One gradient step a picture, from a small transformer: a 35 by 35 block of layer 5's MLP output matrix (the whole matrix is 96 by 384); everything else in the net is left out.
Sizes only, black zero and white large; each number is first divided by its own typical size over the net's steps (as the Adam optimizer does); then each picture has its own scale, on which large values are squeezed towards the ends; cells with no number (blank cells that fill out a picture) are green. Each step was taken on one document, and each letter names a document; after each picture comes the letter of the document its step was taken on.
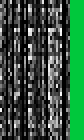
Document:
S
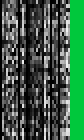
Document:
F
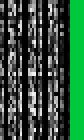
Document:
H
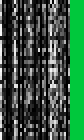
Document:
S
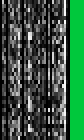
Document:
S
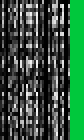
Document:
F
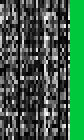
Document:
F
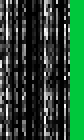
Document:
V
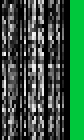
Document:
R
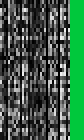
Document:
F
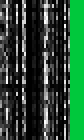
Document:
V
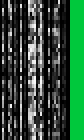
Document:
H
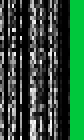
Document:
H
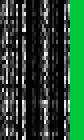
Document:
V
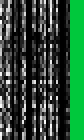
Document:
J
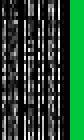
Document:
R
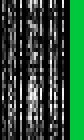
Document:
H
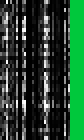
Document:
V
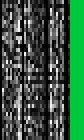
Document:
S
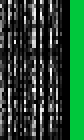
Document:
J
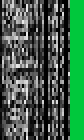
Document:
F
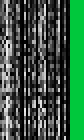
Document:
R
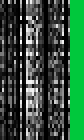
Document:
H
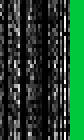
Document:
S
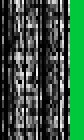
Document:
F
